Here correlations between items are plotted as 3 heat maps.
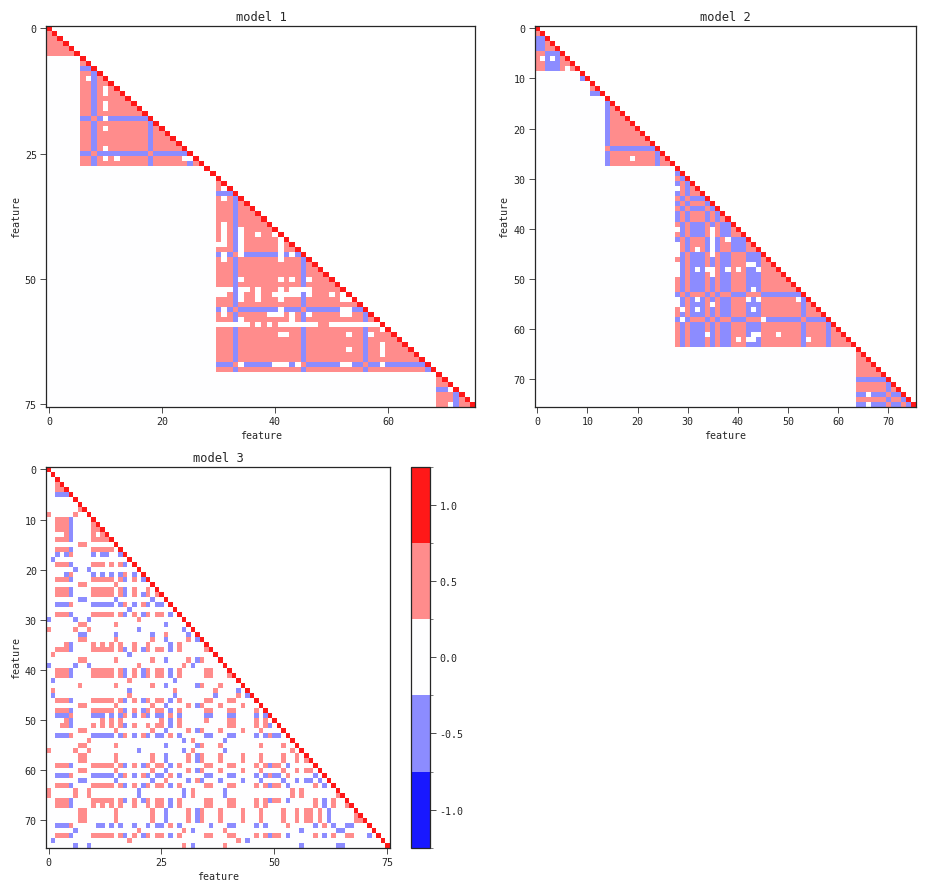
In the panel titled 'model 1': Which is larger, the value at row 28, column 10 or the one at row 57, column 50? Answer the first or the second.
the second
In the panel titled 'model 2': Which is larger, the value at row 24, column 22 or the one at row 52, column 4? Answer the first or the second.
the second
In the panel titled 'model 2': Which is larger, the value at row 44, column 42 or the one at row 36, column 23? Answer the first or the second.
the first
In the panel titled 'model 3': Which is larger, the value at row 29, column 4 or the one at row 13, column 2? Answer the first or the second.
the first
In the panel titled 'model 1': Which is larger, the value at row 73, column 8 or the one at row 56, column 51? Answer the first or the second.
the first
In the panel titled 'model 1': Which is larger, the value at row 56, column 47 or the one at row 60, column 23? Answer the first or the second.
the second
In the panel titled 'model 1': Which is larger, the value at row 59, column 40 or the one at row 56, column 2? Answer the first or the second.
the first
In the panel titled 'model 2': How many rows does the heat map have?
76
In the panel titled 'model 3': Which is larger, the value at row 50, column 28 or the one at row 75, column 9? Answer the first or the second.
the first
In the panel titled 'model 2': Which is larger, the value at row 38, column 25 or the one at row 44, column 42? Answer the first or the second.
the second
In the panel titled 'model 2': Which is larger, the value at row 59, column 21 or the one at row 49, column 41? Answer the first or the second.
the second
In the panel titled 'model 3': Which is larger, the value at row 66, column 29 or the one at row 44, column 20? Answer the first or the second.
the first
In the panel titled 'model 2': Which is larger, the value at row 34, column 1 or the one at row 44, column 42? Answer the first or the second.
the second
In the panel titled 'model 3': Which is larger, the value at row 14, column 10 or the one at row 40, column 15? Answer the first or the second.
the first
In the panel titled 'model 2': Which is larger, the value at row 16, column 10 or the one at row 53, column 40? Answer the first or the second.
the first
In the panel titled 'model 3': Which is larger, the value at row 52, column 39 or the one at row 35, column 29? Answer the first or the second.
the second
